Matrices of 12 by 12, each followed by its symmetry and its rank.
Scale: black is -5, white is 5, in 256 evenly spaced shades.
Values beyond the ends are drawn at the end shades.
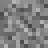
antisymmetric, full rank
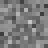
neither, full rank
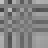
symmetric, rank one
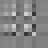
symmetric, rank one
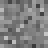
antisymmetric, full rank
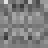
neither, rank two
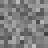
antisymmetric, full rank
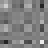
symmetric, rank one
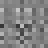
neither, rank two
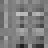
neither, rank two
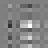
neither, rank one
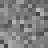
neither, full rank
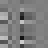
neither, rank one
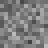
neither, full rank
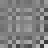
symmetric, rank one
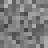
neither, full rank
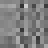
neither, rank two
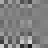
neither, rank one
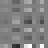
neither, rank one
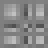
symmetric, rank one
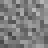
antisymmetric, full rank
